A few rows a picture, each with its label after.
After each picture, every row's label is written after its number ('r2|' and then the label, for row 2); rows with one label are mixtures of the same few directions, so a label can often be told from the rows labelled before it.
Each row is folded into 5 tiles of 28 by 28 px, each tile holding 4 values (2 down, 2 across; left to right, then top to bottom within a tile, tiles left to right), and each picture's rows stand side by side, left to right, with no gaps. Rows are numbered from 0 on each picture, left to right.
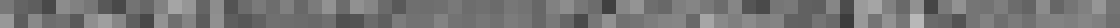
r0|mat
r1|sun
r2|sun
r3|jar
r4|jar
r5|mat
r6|sun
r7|sun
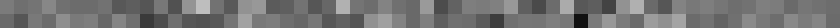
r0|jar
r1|mat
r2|mat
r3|sun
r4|jar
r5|jar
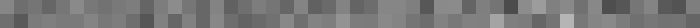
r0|jar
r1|sun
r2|sun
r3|sun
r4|mat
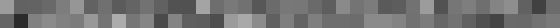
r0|jar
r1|mat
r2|mat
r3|sun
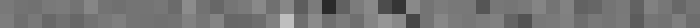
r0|sun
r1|mat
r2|mat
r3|mat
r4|sun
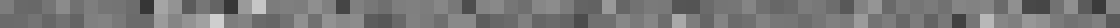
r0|mat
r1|sun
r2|mat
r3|jar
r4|jar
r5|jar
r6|jar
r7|mat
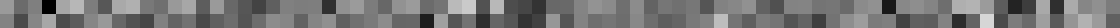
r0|jar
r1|sun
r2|jar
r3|sun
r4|sun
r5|jar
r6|jar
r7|sun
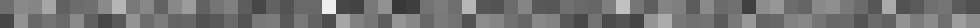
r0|mat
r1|sun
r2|jar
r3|jar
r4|mat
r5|jar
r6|jar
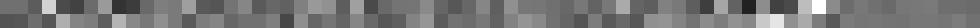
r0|jar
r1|jar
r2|sun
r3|sun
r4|mat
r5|sun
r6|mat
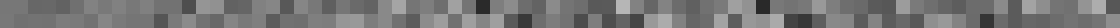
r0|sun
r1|jar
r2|sun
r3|mat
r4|mat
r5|mat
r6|mat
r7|mat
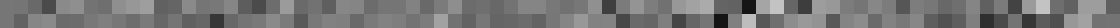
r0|jar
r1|sun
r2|jar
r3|jar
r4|jar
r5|jar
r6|mat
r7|mat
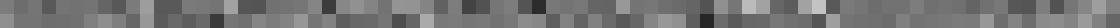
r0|mat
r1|sun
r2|jar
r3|mat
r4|mat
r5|mat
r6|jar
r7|sun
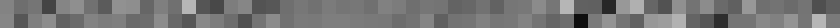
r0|jar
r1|jar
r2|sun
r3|sun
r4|jar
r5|jar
